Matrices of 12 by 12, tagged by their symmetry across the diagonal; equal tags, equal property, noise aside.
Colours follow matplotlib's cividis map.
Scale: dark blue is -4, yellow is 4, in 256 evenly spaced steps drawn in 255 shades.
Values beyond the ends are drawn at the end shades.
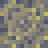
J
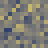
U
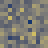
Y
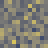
Y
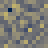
J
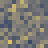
Y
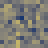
Y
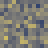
U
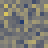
Y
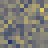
U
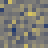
U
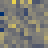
U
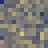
Y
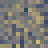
Y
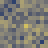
J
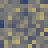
J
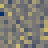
Y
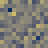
J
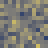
U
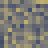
U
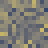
J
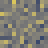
J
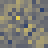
J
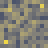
J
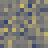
U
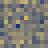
U
